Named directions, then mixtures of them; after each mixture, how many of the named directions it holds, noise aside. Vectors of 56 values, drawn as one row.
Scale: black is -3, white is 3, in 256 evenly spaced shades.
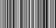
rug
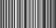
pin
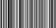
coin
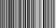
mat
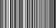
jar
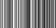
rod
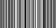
two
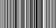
two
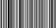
one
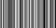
three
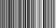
one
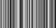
three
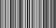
three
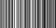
two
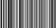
one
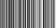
one
